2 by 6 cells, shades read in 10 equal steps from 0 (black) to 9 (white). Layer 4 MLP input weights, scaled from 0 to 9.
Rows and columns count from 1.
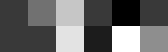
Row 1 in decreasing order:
7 4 2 2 2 0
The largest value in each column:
2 4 8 2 9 5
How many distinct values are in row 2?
5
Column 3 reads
7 8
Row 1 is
2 4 7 2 0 2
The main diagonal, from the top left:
2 2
